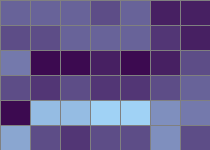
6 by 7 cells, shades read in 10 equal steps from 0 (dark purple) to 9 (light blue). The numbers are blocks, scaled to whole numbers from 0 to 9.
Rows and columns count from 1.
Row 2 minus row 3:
-2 3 4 3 4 1 -2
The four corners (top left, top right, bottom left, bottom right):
4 1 7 3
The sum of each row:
21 21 10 19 45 27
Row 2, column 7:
1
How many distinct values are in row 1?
3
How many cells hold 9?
2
